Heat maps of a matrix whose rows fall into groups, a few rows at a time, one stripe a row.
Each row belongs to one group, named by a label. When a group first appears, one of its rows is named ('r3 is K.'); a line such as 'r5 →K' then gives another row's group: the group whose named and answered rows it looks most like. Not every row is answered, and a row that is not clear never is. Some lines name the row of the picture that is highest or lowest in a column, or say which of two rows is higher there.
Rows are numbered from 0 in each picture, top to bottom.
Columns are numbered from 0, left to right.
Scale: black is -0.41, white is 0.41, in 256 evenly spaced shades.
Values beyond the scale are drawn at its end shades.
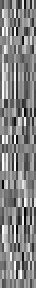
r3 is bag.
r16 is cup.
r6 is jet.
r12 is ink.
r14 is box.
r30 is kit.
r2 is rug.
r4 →box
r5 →rug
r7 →bag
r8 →bag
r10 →bag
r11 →jet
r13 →box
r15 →bag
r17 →bag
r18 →bag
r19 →kit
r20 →rug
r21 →box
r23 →ink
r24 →ink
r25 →bag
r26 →bag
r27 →rug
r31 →cup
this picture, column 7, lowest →13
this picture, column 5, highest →28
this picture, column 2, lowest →11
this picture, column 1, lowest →20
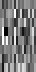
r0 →cup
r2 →box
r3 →jet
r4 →bag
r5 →ink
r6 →cup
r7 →rug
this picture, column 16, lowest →2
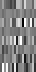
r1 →kit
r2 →box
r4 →kit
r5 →cup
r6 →ink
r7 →bag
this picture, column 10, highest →4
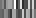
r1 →ink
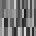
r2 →jet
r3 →box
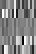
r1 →bag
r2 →cup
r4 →box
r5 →rug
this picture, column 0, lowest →1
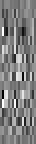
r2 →jet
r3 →jet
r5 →bag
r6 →box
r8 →box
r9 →rug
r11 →bag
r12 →cup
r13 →ink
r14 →box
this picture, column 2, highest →10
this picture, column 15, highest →8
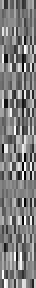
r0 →jet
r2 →ink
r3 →bag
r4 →ink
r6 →jet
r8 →ink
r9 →ink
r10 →box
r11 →jet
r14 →kit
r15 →box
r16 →rug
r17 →ink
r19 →ink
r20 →kit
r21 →cup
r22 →ink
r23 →cup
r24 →box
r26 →ink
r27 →jet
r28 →kit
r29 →kit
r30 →jet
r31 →rug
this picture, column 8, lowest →28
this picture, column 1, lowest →16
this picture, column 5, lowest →19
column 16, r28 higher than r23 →Yes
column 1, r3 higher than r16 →Yes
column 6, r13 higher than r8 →No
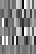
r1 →ink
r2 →jet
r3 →box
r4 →bag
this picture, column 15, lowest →1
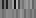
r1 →kit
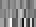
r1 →kit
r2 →box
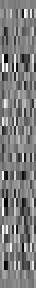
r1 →box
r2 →kit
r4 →cup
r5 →cup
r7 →bag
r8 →cup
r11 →rug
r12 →ink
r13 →bag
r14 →cup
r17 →ink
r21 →cup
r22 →jet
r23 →jet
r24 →ink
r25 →bag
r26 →jet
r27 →box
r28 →jet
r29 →jet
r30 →rug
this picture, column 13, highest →1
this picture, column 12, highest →1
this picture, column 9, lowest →17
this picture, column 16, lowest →11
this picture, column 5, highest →27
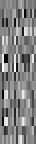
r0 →kit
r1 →ink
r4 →bag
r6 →jet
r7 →bag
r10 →rug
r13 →rug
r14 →jet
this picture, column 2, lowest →6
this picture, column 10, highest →15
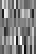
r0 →bag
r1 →rug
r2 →cup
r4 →kit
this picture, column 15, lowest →5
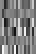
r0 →jet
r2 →jet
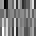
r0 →jet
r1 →cup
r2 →bag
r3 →bag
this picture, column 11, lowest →0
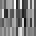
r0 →kit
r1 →jet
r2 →ink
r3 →kit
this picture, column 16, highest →0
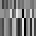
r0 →cup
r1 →box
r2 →ink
